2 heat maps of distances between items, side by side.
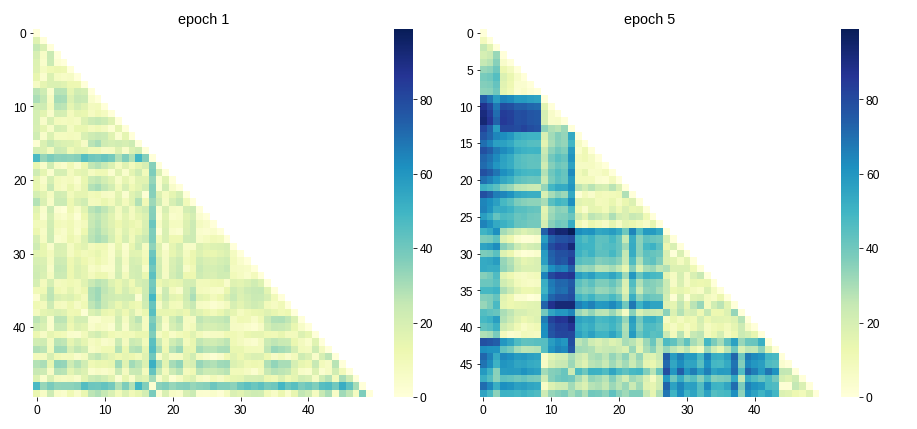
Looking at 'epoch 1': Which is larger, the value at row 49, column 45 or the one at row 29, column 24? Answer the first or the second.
the first
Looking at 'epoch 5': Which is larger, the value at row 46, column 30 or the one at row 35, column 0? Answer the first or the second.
the first
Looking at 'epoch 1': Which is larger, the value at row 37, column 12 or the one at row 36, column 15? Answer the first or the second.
the first
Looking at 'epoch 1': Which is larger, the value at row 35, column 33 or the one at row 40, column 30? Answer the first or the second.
the first
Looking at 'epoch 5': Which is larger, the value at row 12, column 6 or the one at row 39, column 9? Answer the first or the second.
the first
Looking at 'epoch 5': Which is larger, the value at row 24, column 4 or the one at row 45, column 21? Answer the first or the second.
the first
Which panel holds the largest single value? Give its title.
epoch 5
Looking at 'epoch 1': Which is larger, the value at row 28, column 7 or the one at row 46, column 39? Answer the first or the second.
the first
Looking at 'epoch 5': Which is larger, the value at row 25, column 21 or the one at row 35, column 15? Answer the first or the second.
the second
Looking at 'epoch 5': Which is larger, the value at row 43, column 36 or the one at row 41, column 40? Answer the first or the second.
the first
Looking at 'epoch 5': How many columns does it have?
50
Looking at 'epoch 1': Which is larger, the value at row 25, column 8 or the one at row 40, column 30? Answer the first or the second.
the first
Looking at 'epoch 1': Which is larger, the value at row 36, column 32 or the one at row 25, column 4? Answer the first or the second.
the first
